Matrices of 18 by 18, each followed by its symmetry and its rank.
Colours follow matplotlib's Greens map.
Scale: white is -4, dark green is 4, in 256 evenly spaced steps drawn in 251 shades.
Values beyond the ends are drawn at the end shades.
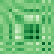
symmetric, rank two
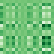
neither, rank one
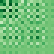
symmetric, rank two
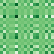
symmetric, rank one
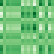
neither, rank one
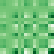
symmetric, rank one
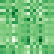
neither, rank two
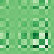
symmetric, rank one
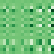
neither, rank one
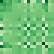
symmetric, rank two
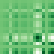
symmetric, rank one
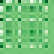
symmetric, rank one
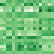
neither, rank two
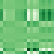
neither, rank one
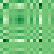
symmetric, rank one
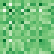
symmetric, rank two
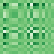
symmetric, rank one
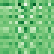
neither, rank two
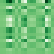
neither, rank one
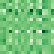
neither, rank two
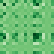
symmetric, rank two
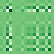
symmetric, rank one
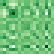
symmetric, rank two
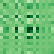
symmetric, rank two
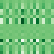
neither, rank one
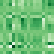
neither, rank two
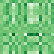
neither, rank two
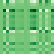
neither, rank one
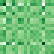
symmetric, rank two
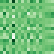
neither, rank two
